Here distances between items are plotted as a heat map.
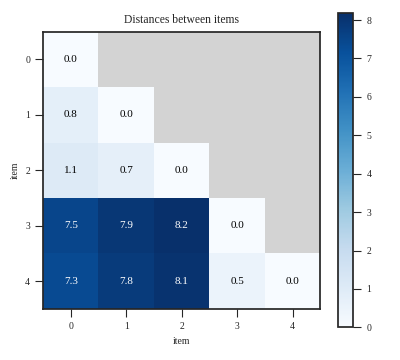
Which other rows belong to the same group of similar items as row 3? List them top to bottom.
4
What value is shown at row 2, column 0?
1.1
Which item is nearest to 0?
1
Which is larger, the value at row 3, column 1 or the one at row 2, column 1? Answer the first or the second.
the first
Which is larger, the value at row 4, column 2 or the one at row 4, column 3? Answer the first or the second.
the first
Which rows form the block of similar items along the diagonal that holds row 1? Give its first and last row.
0 to 2
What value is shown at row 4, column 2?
8.1
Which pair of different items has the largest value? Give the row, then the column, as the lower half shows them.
3, 2
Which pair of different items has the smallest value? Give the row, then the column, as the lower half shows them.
4, 3
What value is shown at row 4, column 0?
7.3
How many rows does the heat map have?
5
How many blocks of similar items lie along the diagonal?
2
